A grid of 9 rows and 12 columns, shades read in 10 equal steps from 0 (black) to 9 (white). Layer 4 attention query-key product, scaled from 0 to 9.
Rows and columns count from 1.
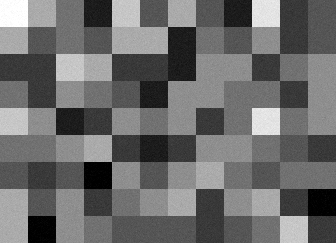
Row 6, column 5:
2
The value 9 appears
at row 1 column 1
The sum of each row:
53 46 43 44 52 43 42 46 42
